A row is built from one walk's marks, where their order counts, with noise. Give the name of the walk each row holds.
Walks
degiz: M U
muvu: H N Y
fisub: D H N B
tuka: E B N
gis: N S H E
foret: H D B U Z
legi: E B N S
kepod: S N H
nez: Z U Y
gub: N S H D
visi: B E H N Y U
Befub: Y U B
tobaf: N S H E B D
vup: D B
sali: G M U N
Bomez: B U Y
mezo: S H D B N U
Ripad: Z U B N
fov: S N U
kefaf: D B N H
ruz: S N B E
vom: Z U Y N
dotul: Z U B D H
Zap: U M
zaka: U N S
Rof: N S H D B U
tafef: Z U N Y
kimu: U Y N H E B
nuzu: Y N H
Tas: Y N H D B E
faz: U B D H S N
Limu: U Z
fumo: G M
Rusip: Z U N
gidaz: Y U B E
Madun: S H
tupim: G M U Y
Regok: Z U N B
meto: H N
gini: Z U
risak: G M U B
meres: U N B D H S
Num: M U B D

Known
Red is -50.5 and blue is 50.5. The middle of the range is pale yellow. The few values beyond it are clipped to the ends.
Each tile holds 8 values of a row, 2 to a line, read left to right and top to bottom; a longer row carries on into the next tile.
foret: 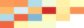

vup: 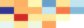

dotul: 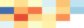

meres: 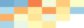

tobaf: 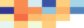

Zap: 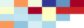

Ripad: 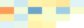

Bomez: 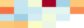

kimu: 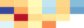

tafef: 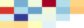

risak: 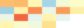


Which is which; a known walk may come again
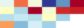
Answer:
Zap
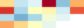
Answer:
nez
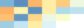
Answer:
faz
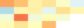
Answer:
Befub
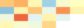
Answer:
risak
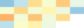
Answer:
kepod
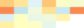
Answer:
mezo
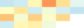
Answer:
nuzu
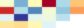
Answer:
tafef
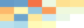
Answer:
zaka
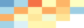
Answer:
meres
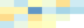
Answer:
tuka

